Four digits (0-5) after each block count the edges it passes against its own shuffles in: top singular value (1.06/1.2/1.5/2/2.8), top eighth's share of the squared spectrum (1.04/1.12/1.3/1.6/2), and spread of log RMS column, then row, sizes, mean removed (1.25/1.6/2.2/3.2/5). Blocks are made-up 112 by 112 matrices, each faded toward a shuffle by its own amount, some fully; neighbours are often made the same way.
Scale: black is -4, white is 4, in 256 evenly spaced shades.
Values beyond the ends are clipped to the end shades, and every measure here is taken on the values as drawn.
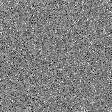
3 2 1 0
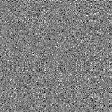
4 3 2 2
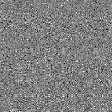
4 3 2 2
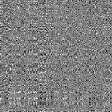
5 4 3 3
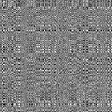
5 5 4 4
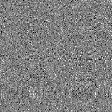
4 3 2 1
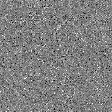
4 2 1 1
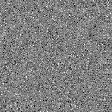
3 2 1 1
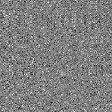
4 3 2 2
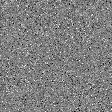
0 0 0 0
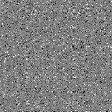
4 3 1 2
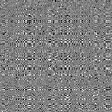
5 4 3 4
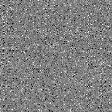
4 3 2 1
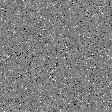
1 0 0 0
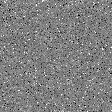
0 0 0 0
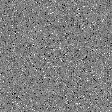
2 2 1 0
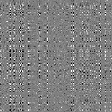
5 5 4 3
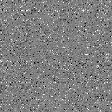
4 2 1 1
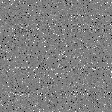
4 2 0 2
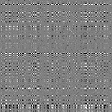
5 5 4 4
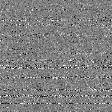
2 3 0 4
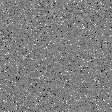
0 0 0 0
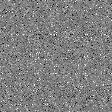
1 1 0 2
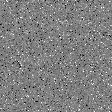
0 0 0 0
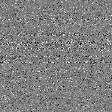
2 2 0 3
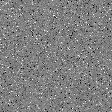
0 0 0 0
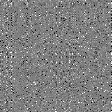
4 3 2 1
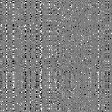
5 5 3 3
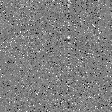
3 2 1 0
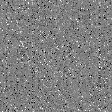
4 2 2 1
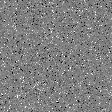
1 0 0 0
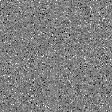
4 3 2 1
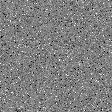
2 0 0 0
